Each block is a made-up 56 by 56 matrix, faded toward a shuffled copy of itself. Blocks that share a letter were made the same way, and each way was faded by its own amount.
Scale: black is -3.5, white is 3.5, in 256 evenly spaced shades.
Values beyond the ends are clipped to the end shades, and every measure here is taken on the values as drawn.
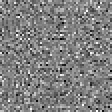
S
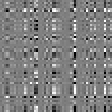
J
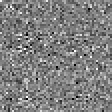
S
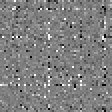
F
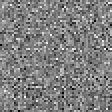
S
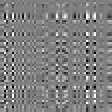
J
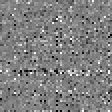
F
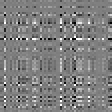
J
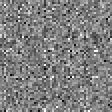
S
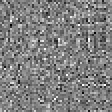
S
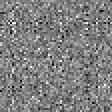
S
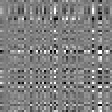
J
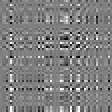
J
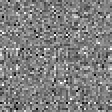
S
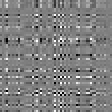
J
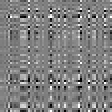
J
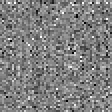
S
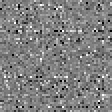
F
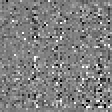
F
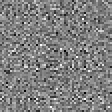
S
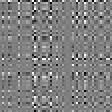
J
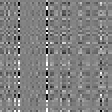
J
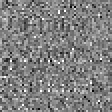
S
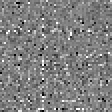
F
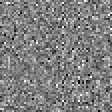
S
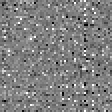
F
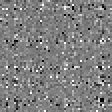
F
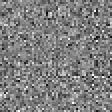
S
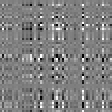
J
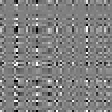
J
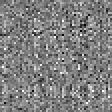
S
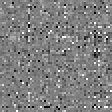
F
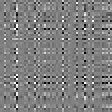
J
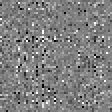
F
